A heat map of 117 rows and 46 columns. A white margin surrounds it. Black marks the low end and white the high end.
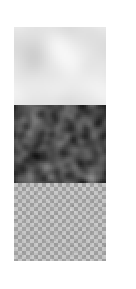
It is made of 3 by 1 panels. Panel 1,1: very high, smooth, faint in contrast. Panel 2,1: low, blotchy. Panel 3,1: high, checkered.
